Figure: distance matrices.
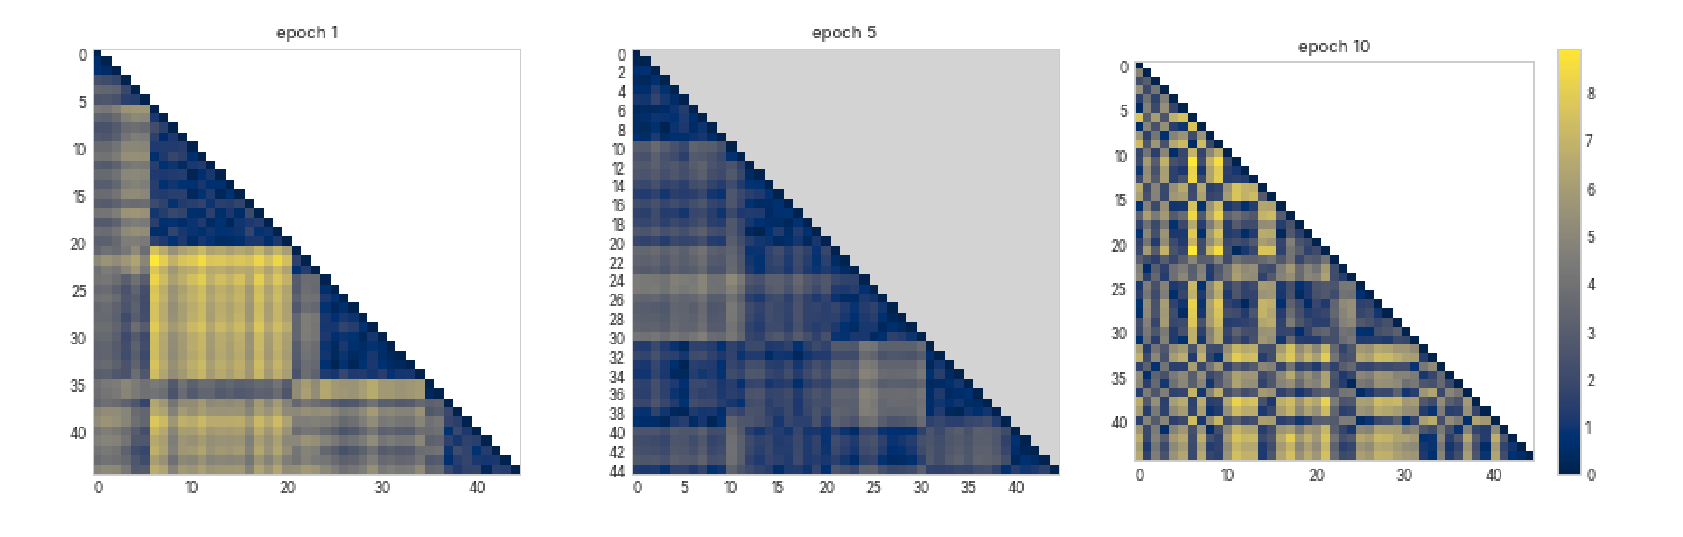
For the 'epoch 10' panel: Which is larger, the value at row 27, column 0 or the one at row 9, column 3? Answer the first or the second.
the second
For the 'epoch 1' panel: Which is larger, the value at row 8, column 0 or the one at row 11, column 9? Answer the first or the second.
the first
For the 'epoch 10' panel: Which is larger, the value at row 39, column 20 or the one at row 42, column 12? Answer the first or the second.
the second
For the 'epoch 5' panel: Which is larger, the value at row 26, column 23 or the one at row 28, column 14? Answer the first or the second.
the second
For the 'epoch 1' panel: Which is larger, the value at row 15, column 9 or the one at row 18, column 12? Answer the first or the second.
the first
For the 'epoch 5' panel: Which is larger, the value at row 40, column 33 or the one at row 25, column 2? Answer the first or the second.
the second
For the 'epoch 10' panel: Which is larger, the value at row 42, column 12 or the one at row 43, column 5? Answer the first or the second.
the first
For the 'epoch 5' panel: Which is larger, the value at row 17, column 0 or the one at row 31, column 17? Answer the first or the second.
the first
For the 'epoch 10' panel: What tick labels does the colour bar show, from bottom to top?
0, 1, 2, 3, 4, 5, 6, 7, 8
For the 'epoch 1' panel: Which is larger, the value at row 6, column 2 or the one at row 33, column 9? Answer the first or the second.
the second
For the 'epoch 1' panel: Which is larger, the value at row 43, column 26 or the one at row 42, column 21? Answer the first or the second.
the second
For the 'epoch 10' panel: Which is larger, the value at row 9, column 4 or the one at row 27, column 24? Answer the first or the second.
the first
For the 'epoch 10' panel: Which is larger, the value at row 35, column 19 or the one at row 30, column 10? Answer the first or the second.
the first
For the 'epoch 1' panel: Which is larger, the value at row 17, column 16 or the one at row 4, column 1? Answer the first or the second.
the second
